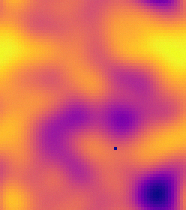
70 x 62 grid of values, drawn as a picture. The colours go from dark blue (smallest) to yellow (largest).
Overall the values sit about 60% of the way up the scale. The bottom right is the ninth with the lowest average. Values change most from cell to cell in the bottom right. A single lone cell is far lower than the cells round it. The ninth with the highest average is the top right.
